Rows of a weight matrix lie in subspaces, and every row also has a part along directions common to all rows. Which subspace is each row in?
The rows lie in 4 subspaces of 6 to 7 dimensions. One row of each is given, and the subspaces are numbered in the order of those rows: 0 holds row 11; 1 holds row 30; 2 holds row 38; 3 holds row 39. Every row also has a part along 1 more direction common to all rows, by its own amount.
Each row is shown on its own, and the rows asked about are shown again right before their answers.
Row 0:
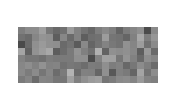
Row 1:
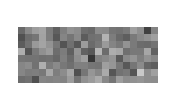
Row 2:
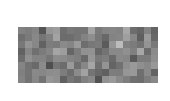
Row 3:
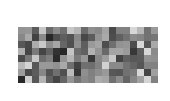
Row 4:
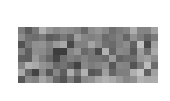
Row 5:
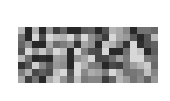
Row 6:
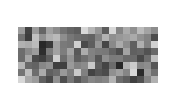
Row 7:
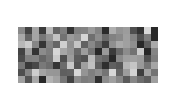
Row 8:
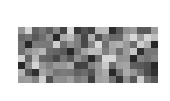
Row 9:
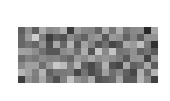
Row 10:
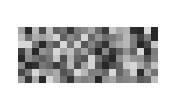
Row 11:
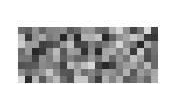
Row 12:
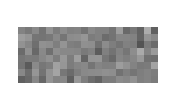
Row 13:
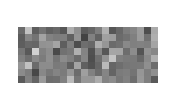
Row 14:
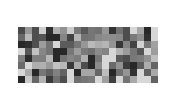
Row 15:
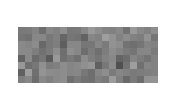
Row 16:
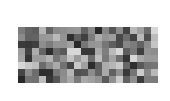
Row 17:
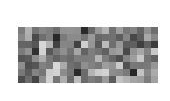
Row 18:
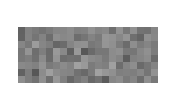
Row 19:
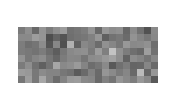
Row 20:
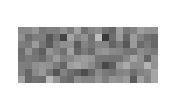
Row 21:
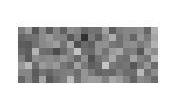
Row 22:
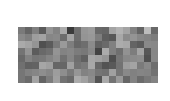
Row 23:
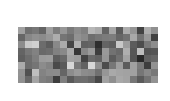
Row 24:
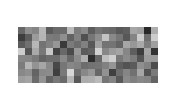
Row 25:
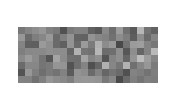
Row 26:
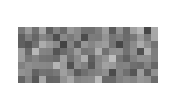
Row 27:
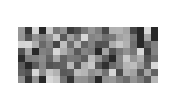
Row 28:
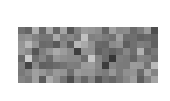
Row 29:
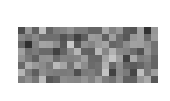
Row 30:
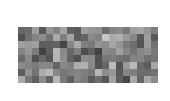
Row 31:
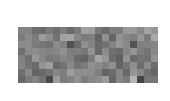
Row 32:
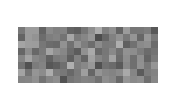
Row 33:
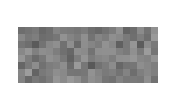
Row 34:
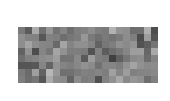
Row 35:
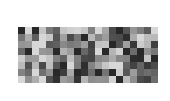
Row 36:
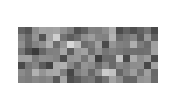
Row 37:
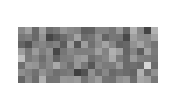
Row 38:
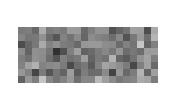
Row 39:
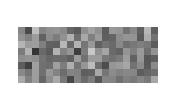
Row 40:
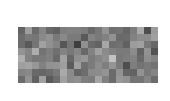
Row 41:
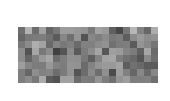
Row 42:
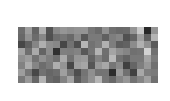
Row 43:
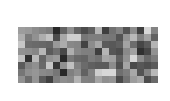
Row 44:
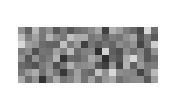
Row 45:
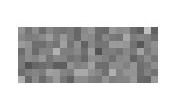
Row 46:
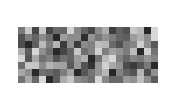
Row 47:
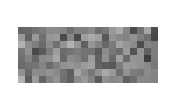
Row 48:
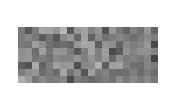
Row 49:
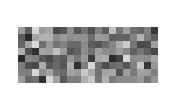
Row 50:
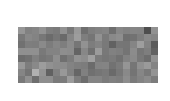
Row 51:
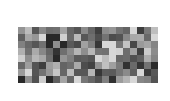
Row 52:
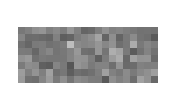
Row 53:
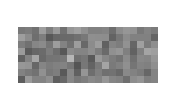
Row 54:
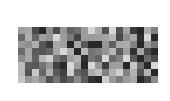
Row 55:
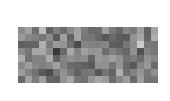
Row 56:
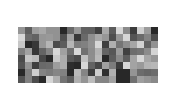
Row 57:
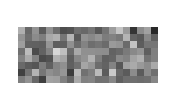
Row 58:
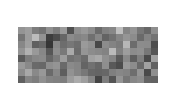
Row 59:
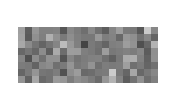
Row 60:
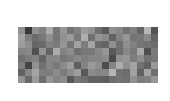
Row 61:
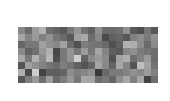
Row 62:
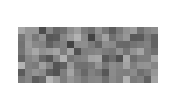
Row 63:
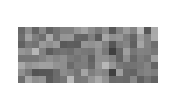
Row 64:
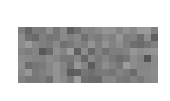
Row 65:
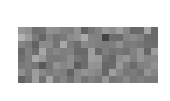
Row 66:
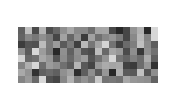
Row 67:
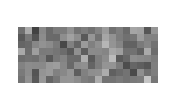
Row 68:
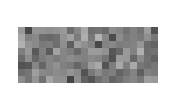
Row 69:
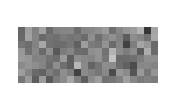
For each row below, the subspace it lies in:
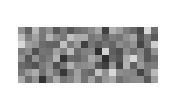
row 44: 3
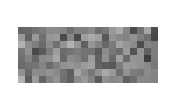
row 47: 0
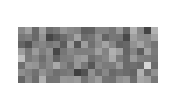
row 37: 0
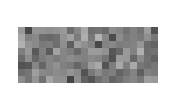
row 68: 3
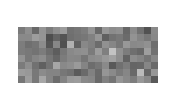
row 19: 0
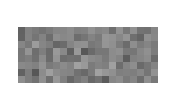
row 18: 1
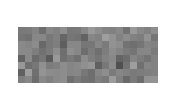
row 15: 1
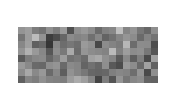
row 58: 0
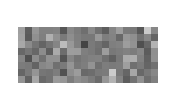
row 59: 3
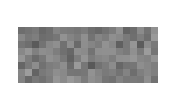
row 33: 2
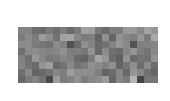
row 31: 0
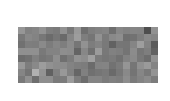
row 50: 0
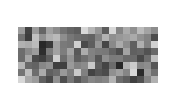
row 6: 1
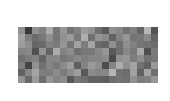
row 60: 3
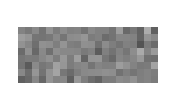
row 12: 1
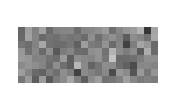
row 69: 3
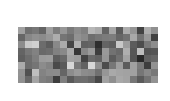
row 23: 2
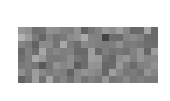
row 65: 1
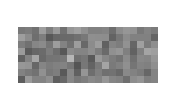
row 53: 2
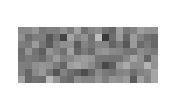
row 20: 0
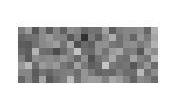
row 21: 3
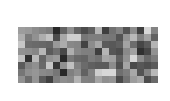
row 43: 3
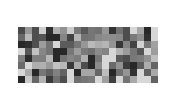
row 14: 2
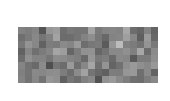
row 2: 3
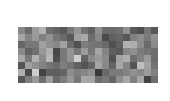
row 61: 1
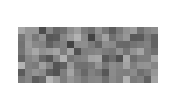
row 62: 0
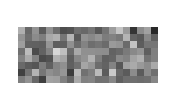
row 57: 2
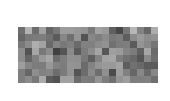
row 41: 2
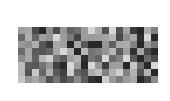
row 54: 2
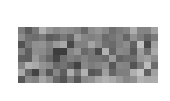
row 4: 2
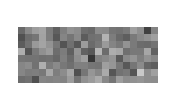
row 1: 1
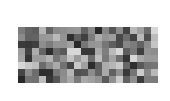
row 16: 3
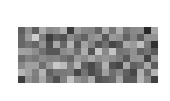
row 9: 0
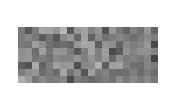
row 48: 3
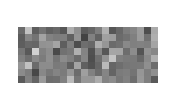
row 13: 3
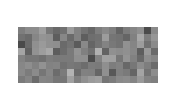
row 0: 1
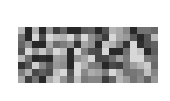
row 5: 2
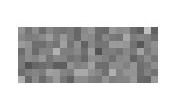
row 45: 0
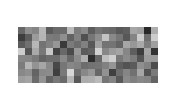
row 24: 1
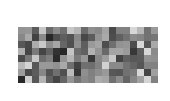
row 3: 2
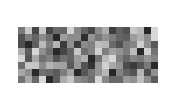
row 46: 3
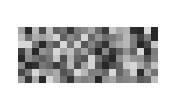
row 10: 3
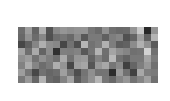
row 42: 3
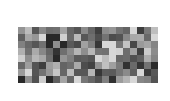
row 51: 0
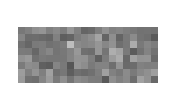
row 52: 0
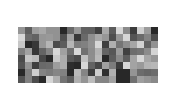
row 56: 2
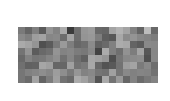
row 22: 0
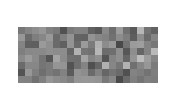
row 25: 2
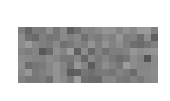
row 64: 1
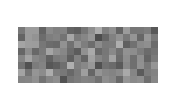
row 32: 3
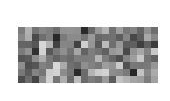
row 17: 1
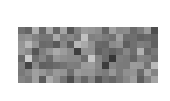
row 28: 3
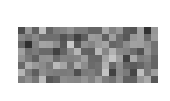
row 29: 0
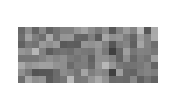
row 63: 0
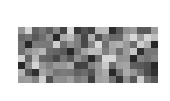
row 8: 3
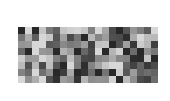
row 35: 2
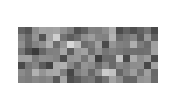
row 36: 0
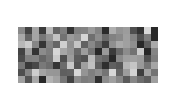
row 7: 3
